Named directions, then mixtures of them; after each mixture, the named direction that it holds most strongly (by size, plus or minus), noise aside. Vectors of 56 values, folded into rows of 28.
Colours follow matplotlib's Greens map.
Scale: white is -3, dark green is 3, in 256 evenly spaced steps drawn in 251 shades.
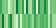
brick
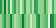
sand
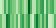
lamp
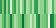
sand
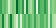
brick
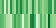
sand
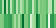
sand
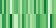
sand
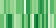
lamp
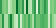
brick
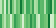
sand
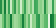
sand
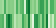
lamp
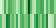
lamp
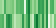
lamp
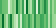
brick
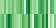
lamp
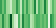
brick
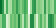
lamp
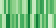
lamp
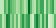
lamp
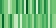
brick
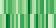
lamp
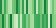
brick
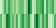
lamp
